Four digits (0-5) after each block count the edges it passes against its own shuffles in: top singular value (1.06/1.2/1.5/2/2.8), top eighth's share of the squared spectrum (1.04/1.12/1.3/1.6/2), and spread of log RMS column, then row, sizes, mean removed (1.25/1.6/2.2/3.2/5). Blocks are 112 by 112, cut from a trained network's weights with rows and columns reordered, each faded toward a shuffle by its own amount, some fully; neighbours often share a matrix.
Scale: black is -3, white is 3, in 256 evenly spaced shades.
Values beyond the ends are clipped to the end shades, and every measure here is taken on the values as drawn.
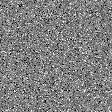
2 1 0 1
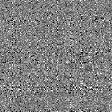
3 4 3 2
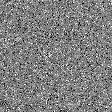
1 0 0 0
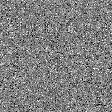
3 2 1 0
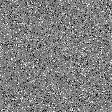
1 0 0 0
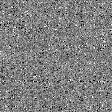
2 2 0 2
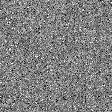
1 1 0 1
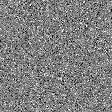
2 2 0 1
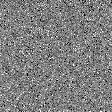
2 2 1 1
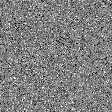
1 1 0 0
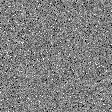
0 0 0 0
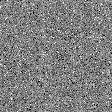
1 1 0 1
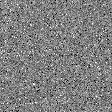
1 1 0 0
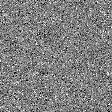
2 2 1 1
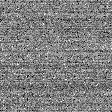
3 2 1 0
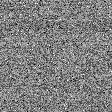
1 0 0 0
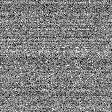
3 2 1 1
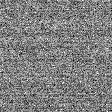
2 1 0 0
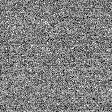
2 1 0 0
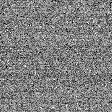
2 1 0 0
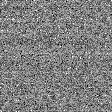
2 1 0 0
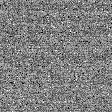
2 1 0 0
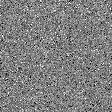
0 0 0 0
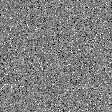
1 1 0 1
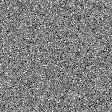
0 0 0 0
